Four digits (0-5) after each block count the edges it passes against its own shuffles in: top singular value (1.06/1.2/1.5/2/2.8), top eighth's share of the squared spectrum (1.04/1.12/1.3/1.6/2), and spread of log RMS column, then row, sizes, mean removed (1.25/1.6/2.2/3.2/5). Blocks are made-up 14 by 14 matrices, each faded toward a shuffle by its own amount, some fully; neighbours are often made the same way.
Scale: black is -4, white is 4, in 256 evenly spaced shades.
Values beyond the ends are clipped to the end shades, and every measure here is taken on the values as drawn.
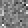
1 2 0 0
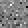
0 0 0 0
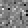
0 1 0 0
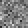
0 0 0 0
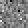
0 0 0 0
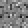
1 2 0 1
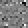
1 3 1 1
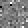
0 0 0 0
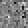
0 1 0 0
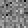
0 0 1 0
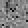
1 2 1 0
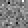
0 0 0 0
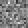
0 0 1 0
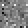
1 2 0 0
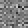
3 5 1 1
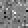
0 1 0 0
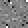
0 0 0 0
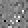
2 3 0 0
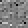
1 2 0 1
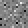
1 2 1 0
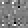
2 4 1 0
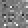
1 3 1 1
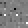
1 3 0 0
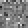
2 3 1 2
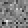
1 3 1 1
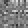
3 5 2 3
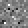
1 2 0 1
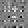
2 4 2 2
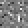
1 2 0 0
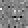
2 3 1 0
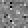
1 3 0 0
